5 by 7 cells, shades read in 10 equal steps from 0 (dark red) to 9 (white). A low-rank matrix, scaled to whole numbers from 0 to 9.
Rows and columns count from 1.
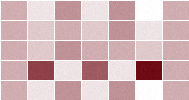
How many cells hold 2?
1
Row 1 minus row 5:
0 0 0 0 0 0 0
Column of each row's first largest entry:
6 6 2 3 6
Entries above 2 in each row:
7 7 7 5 7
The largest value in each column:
6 8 8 8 8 9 6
